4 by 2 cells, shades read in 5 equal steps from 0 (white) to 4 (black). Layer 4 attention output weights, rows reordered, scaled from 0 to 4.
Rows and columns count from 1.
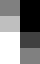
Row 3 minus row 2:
-1 -1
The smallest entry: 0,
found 2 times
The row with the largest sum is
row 1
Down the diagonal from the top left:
2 4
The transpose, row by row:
2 1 0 0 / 4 4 3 2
